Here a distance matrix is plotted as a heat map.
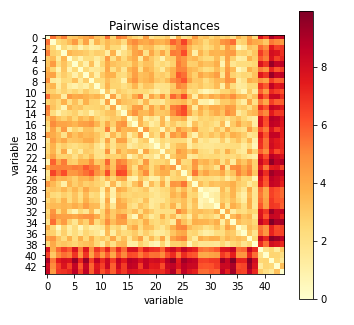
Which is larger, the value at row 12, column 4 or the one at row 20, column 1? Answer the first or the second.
the second
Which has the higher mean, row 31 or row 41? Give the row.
41
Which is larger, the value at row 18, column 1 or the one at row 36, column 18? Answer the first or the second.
the first
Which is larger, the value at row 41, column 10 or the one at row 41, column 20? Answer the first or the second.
the second
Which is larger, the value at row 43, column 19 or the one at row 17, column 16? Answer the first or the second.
the first
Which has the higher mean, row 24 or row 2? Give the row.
24
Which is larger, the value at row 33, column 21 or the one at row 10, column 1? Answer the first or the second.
the first
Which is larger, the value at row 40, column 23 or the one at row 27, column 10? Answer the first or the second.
the first
